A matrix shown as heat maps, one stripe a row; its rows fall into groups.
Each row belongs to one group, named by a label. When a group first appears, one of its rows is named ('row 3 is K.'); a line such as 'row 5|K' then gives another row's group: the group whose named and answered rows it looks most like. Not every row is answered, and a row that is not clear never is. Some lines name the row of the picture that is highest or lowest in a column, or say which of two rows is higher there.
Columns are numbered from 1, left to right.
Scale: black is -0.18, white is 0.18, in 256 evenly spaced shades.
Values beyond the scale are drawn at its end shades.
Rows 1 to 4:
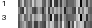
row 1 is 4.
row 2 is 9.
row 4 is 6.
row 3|4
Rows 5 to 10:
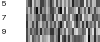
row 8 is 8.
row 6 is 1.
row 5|9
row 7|6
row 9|1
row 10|4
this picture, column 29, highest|7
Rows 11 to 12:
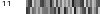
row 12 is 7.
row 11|9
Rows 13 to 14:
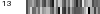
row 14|4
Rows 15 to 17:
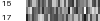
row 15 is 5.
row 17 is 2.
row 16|8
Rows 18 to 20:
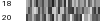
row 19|5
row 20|6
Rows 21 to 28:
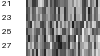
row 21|2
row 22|7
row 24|9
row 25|6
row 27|1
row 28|1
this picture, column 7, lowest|25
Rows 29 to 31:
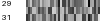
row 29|4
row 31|7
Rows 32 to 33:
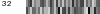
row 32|9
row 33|4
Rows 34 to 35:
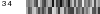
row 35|5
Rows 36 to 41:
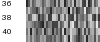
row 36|7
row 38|5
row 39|8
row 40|1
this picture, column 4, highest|38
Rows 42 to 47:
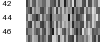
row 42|7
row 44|8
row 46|6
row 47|5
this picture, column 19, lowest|46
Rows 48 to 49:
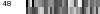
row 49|2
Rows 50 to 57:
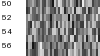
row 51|7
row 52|8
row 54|5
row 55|8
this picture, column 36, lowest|57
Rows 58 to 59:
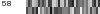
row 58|5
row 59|2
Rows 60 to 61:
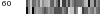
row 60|4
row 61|2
